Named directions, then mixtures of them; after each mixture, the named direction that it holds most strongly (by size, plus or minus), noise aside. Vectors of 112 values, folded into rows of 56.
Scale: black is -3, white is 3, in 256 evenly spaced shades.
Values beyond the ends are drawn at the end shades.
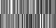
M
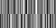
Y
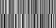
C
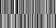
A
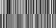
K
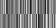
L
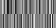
C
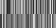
K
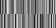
C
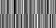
C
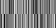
C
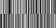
K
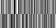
A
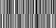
K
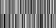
C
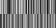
K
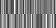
A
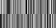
K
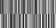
Y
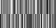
M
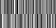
A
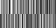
M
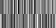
A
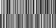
K
